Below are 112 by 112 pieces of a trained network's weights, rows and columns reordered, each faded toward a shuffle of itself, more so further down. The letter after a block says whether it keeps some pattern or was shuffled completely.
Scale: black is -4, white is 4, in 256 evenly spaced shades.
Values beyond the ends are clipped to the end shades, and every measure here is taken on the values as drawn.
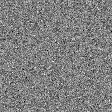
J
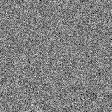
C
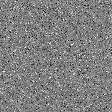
J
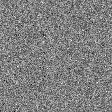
J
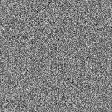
C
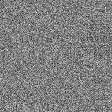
C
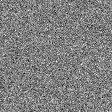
J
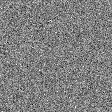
J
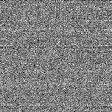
C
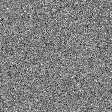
J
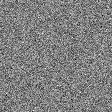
J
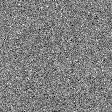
J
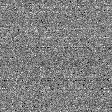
C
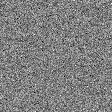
J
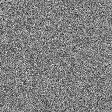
J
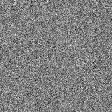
C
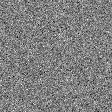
J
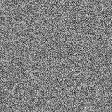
C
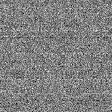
C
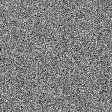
C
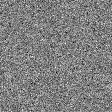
J
